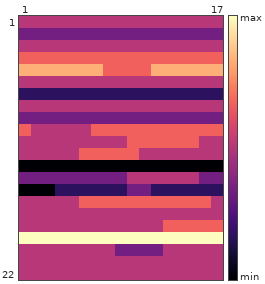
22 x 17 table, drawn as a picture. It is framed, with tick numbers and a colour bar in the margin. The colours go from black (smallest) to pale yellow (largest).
No overall slope runs across the table. The ninth with the lowest average is the middle left. The grain runs across in streaks. Overall the values sit about 50% of the way up the scale.
